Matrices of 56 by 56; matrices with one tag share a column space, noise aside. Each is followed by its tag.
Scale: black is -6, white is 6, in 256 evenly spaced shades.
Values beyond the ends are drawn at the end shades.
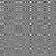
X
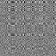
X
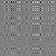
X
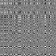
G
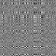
G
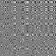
X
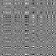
G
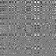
X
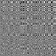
X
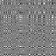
G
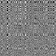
X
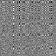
X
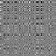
X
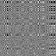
X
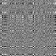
G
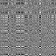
G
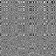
X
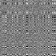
G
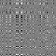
G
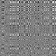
X
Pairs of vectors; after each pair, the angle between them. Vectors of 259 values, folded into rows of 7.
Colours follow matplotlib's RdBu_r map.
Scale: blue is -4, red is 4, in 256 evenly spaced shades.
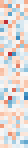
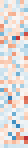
partly opposed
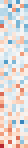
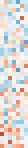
partly aligned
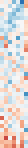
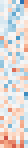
nearly parallel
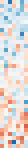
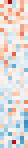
nearly opposite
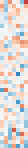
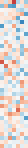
orthogonal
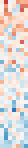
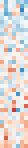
nearly opposite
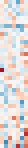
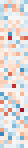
orthogonal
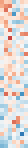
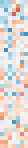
nearly opposite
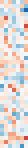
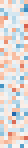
nearly parallel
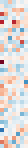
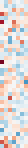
nearly parallel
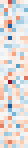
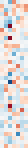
nearly opposite
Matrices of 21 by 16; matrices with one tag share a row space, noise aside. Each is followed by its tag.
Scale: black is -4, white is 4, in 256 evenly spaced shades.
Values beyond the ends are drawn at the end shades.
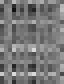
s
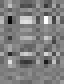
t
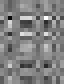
t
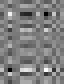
t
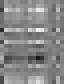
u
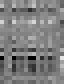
s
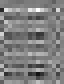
u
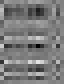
u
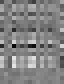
s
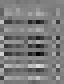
u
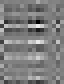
u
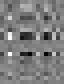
t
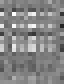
s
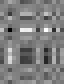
t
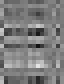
u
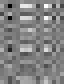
t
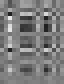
t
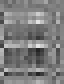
u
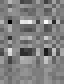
t
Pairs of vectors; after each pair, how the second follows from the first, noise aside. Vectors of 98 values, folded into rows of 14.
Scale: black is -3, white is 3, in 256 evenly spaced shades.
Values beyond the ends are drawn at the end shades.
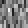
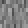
shrunk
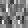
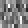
reversed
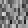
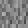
shrunk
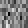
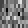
reversed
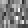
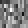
reversed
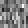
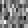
reversed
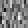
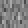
shrunk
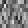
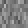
shrunk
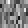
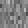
shrunk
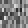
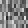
reversed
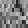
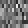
sign-scrambled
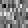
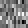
reversed
